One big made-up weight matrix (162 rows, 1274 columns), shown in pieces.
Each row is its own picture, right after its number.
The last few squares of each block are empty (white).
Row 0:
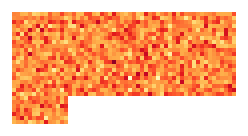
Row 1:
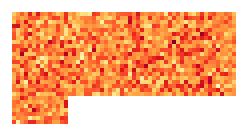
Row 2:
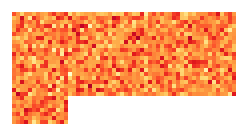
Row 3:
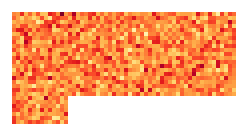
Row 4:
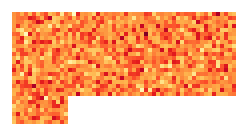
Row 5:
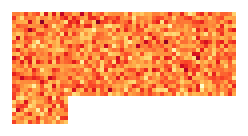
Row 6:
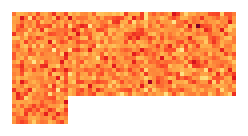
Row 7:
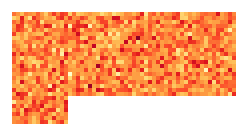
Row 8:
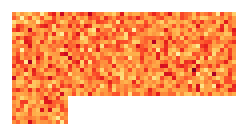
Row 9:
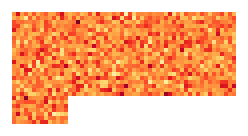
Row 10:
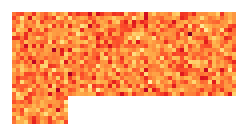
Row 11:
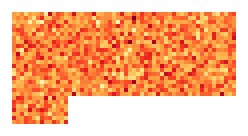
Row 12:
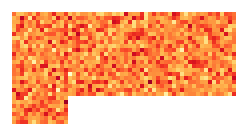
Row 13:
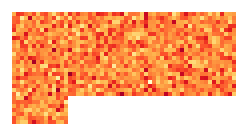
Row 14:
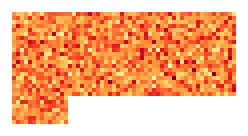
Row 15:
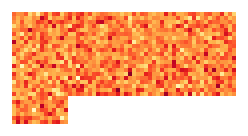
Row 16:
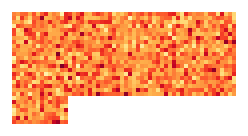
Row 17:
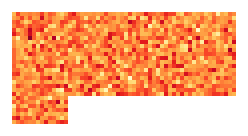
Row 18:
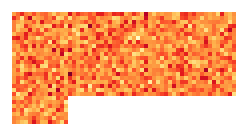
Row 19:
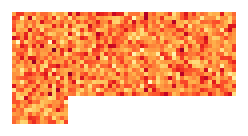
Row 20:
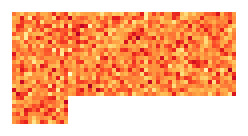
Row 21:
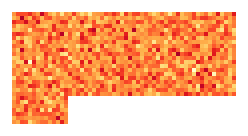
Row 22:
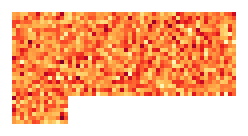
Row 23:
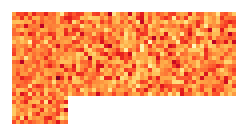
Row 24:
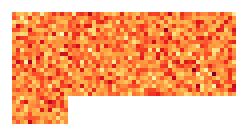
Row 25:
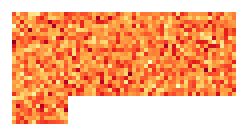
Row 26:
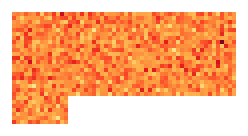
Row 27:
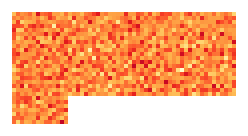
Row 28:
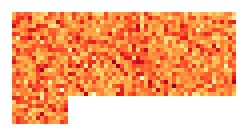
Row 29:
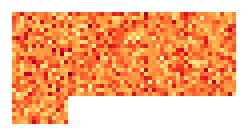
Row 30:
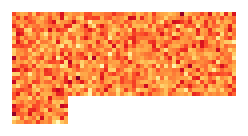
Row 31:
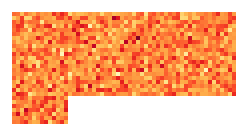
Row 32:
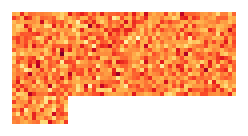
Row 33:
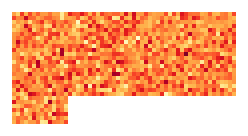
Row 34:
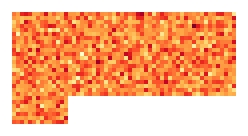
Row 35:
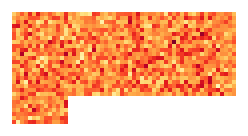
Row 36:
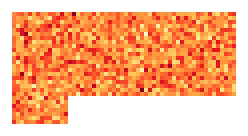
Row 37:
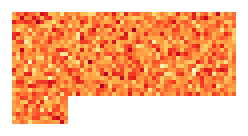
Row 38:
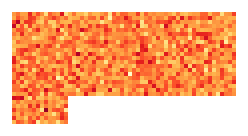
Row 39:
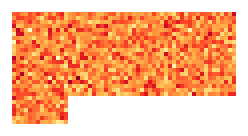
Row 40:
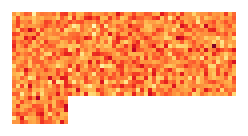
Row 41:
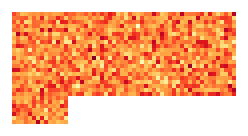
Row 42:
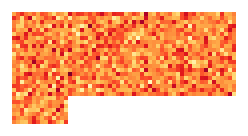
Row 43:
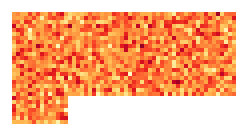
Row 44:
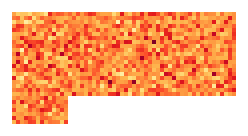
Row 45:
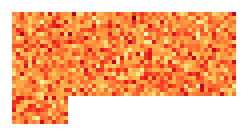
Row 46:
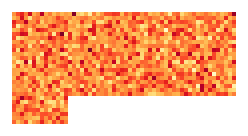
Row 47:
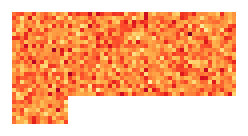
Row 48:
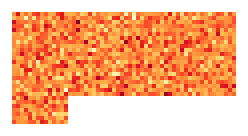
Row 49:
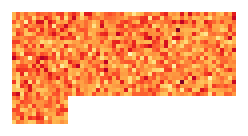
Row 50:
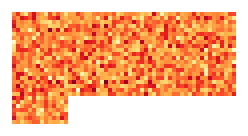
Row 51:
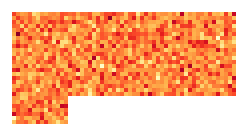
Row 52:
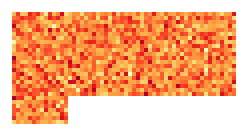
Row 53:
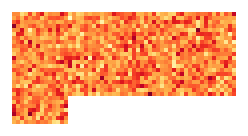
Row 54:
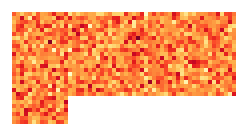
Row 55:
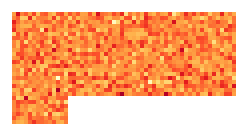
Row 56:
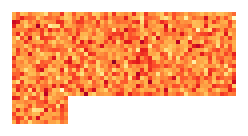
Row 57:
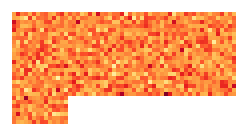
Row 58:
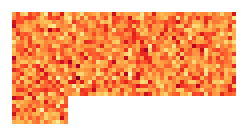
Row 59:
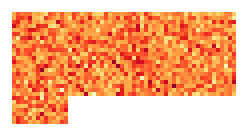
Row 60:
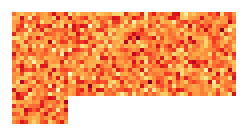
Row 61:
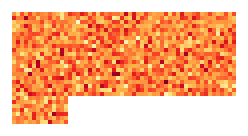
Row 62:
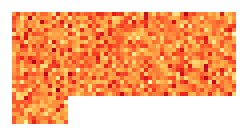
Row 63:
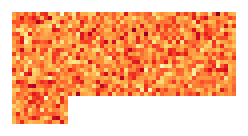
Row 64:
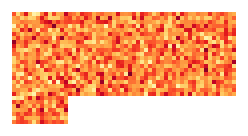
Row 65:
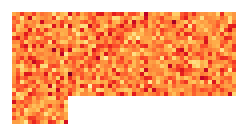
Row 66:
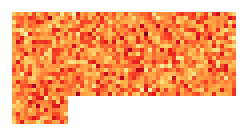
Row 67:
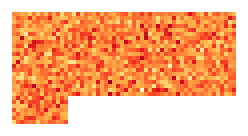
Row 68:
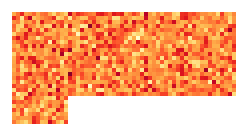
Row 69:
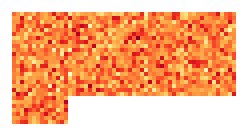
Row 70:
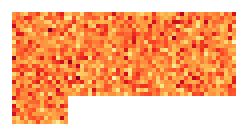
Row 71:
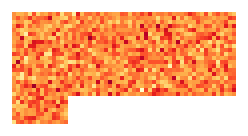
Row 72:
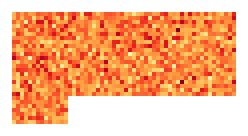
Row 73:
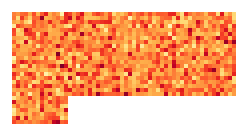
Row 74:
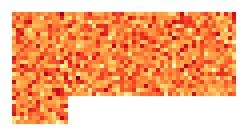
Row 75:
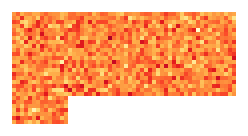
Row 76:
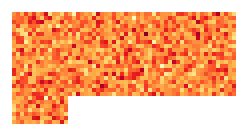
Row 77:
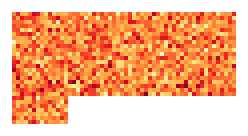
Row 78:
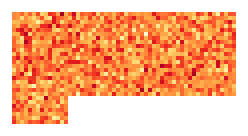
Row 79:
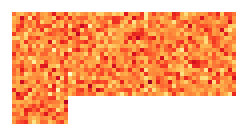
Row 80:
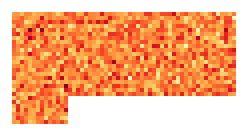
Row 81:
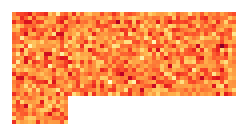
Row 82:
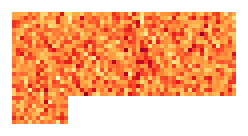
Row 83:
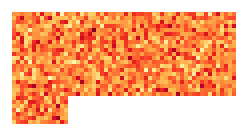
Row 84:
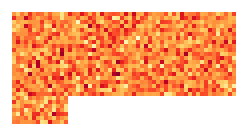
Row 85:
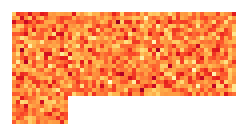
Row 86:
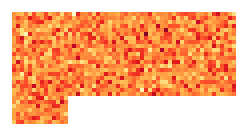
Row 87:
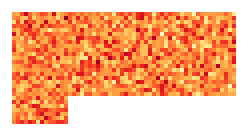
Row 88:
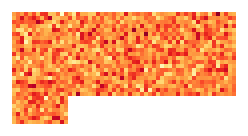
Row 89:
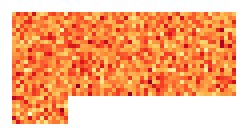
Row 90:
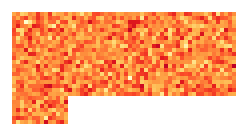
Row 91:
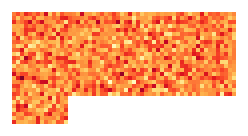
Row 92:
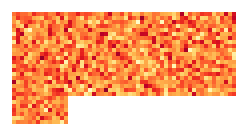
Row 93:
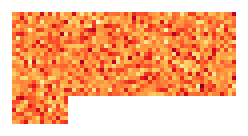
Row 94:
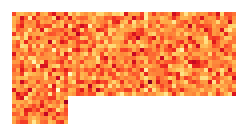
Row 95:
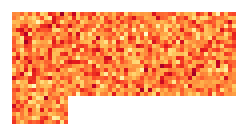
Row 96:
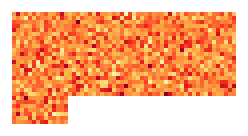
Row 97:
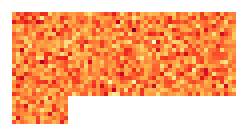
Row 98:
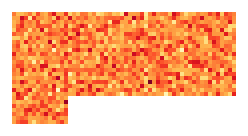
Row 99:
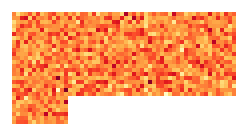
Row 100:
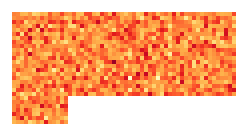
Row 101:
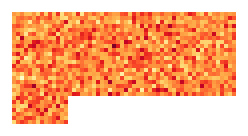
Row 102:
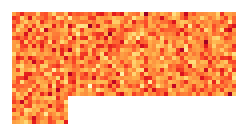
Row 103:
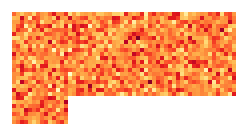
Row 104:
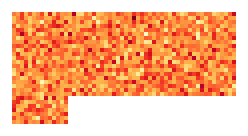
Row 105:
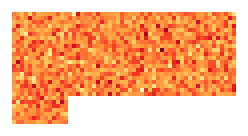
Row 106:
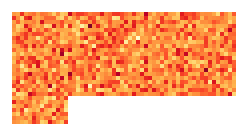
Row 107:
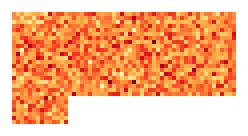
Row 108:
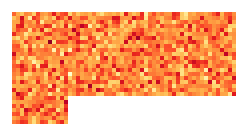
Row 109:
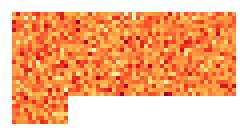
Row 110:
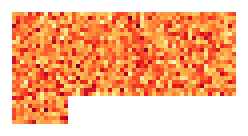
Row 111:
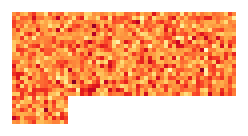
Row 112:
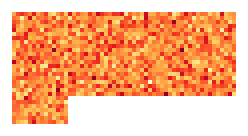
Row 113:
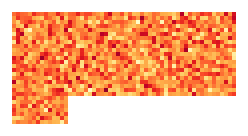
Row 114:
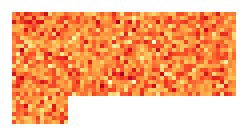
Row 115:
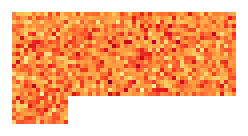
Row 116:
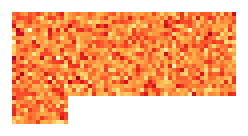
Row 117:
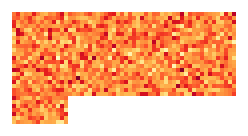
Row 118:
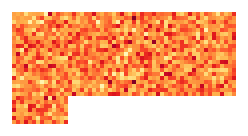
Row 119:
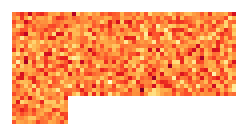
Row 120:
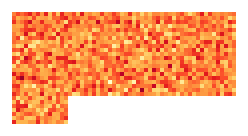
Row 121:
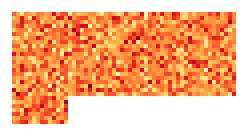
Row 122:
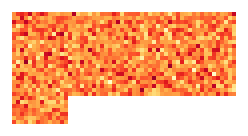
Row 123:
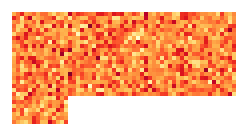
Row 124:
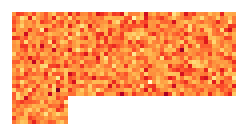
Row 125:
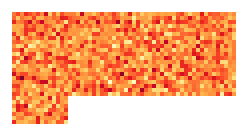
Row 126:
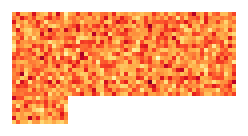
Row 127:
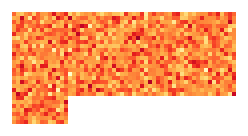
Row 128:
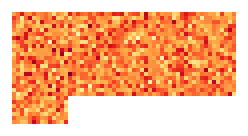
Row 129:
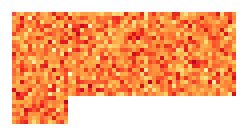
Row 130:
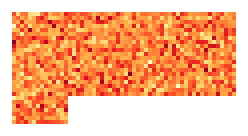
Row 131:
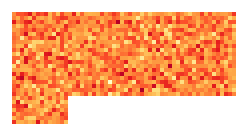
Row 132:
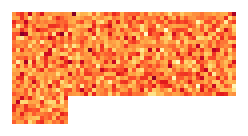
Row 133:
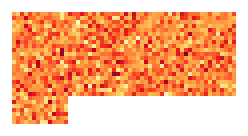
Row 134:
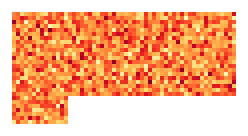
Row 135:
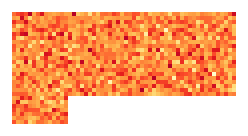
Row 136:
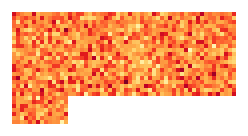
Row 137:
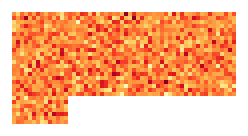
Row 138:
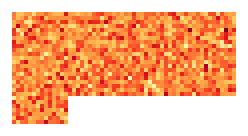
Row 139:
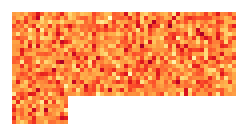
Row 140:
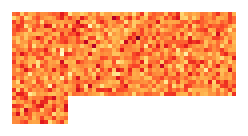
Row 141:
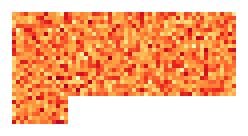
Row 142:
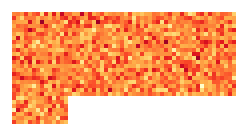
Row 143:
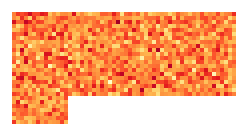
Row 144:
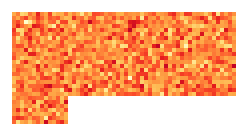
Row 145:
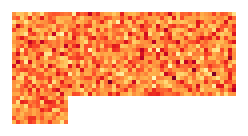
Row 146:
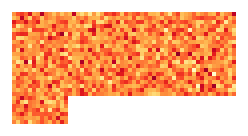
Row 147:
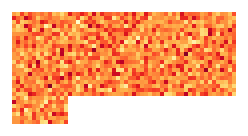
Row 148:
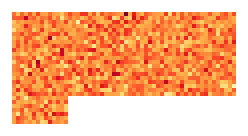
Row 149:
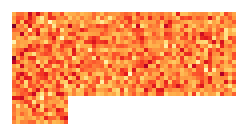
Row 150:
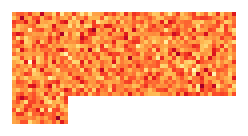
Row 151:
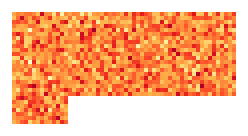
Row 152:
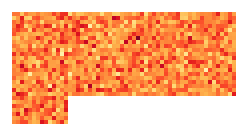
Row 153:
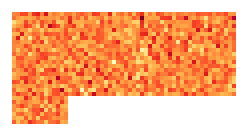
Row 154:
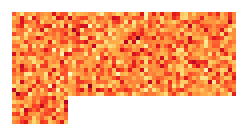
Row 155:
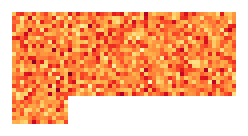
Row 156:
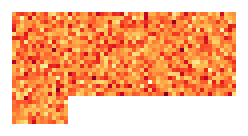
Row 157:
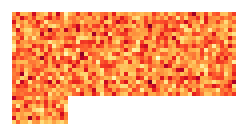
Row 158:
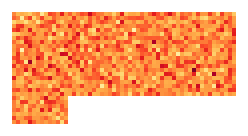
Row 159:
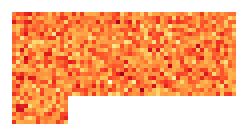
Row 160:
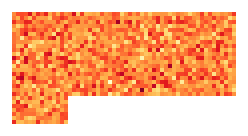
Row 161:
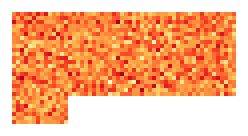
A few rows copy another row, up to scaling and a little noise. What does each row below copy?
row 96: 9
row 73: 16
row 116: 39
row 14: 145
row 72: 49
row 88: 63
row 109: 48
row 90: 144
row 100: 0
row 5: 142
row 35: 1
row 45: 104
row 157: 126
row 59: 28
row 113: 92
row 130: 25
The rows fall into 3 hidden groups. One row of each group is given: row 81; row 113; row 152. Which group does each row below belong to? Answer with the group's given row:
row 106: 152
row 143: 81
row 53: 113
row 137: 152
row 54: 152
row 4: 81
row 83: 81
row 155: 152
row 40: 113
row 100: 113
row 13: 152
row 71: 81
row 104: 81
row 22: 113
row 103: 152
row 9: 152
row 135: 81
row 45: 81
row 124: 152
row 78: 81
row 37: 81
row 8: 81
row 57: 152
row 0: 113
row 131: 81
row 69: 152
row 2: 152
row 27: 113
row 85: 81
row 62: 152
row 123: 152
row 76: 81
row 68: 152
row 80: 113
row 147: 152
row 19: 152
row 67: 81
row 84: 152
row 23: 113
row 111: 113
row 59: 113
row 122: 81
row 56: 113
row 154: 152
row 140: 152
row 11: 81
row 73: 113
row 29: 152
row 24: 81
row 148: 152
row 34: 113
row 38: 113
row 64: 113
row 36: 81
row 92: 113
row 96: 152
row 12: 152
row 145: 81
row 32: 152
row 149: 113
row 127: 152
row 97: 81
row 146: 81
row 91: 81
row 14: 81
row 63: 81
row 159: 81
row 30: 113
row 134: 113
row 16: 113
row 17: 113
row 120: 81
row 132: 81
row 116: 113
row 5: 81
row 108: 152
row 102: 152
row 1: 113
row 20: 152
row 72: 113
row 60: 152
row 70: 113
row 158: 81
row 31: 152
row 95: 81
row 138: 113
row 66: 81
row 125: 81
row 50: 113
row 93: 81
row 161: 81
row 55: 152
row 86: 81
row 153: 113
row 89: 113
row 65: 152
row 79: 152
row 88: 81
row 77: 113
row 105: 81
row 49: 113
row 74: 113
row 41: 113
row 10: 152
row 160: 81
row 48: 152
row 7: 152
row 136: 113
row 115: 81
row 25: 113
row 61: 152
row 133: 152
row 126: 113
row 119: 81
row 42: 152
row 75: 113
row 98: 152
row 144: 113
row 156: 152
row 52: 113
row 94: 152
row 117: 113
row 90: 113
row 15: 113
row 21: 81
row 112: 152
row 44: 81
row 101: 81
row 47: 152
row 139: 113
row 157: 113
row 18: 152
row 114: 81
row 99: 152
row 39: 113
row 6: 152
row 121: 152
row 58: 113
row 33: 152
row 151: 81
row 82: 113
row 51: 113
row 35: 113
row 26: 81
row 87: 113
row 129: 152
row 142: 81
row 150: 81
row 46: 81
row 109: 152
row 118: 81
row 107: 81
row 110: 113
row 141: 113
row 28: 113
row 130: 113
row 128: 152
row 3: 81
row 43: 113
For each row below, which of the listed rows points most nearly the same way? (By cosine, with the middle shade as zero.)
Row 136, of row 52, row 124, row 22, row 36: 52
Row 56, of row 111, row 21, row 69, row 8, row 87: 111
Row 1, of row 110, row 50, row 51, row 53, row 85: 110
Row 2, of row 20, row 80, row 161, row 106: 20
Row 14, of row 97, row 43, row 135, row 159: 43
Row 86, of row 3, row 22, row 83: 83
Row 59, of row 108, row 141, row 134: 134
